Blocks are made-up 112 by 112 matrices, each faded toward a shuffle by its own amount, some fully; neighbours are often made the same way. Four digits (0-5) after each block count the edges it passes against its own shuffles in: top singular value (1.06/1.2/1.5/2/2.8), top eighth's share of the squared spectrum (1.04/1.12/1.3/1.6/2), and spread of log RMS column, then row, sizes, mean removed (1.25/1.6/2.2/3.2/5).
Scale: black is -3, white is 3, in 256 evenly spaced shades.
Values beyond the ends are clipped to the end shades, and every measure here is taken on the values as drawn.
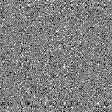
4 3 2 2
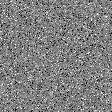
1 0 0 0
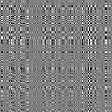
5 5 5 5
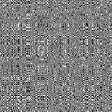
5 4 4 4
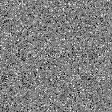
3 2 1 1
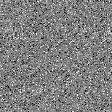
3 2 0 0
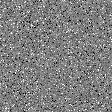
0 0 0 0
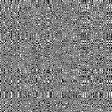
5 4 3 3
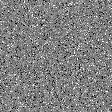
1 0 0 0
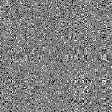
4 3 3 2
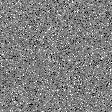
2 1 0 0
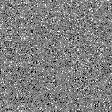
3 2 1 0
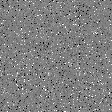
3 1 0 0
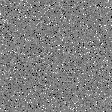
2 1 0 0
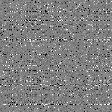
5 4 2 3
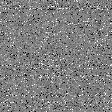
1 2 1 2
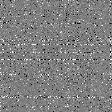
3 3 2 3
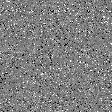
1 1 1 1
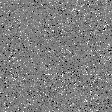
1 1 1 1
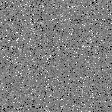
1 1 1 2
